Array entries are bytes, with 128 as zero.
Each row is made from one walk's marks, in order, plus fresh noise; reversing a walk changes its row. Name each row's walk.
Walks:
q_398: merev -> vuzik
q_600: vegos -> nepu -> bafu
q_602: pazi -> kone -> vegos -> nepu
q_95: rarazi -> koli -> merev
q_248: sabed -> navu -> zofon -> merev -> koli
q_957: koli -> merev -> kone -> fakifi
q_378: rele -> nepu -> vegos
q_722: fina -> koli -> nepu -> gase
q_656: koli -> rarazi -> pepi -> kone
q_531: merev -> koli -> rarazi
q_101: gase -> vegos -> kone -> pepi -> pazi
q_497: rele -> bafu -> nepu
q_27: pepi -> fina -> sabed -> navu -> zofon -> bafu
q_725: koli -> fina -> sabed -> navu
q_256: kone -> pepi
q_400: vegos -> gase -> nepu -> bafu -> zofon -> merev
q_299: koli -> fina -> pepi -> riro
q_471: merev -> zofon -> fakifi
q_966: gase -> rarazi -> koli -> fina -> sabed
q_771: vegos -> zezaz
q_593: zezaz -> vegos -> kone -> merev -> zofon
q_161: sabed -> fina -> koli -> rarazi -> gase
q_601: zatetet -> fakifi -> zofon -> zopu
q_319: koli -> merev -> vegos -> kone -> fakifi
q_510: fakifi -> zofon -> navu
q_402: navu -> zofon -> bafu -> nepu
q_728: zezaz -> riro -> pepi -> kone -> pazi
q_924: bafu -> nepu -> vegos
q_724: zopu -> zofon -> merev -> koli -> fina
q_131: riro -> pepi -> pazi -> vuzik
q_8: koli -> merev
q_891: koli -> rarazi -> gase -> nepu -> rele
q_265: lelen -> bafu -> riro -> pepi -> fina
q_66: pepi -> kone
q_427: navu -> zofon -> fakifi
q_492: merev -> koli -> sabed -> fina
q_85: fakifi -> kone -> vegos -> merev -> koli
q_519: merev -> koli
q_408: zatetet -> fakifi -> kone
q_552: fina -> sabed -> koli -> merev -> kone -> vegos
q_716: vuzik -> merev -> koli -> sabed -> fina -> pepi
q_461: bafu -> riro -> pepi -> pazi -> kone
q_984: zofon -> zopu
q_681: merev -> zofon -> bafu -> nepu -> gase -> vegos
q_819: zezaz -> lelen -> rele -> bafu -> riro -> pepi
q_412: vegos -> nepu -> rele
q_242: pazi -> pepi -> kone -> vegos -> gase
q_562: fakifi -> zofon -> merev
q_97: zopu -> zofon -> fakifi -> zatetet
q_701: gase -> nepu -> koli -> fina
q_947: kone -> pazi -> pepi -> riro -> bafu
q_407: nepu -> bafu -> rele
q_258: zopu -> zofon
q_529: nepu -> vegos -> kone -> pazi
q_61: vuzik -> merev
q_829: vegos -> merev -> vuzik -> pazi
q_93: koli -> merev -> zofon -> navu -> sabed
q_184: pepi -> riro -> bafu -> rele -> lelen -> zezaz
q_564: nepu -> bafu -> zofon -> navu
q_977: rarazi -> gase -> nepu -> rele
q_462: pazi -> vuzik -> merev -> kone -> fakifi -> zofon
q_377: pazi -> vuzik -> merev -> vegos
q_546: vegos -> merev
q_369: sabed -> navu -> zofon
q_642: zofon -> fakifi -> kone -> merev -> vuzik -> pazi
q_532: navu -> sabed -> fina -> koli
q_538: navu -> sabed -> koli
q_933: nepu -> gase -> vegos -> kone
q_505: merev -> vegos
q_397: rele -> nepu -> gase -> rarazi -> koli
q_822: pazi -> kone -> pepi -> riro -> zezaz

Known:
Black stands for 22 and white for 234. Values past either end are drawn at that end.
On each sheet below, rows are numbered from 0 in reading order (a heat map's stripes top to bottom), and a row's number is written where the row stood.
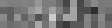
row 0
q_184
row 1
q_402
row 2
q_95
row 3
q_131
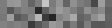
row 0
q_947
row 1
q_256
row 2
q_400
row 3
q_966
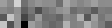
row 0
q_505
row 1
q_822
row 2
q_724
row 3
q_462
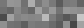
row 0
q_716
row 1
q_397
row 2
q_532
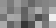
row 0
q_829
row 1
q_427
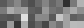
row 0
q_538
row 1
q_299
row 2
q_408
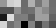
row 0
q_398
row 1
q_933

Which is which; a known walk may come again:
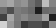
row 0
q_377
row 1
q_66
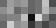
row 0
q_97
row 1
q_8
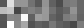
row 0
q_258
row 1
q_891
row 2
q_722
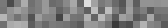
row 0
q_601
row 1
q_93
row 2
q_492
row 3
q_497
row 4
q_656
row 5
q_602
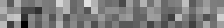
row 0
q_546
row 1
q_131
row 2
q_924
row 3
q_407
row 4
q_966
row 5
q_933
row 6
q_531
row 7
q_402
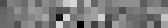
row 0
q_552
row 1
q_400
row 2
q_398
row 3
q_412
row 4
q_822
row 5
q_532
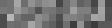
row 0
q_957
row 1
q_242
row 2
q_725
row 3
q_95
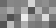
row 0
q_427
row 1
q_378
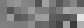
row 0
q_947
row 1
q_101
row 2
q_538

